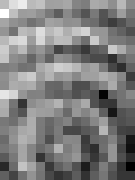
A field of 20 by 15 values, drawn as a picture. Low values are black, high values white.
The bottom right is the ninth with the lowest average. Concentric rings centre on the bottom middle. Overall the values sit about 50% of the way up the scale. The ninth with the highest average is the top left. There is an overall slope up to the top left.
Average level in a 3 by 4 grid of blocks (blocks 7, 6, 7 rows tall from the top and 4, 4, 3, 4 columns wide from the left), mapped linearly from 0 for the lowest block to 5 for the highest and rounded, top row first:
5 4 2 2
4 3 2 1
3 1 0 0
